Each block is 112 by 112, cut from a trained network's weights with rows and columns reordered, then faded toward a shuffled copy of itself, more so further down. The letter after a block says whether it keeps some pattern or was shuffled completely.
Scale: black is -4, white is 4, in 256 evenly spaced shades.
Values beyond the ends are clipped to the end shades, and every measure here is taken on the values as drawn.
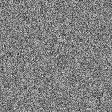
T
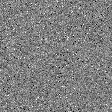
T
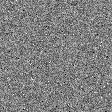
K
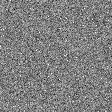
K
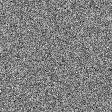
K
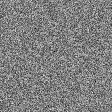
K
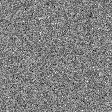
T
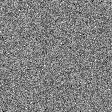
T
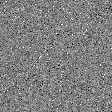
T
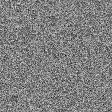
K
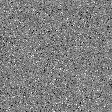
K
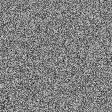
T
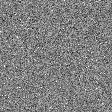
K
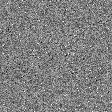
K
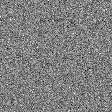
K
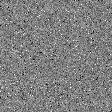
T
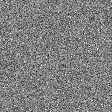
K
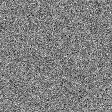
K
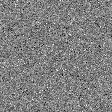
K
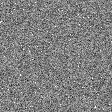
K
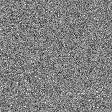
T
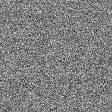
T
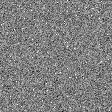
T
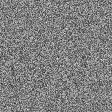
K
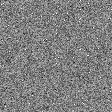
K
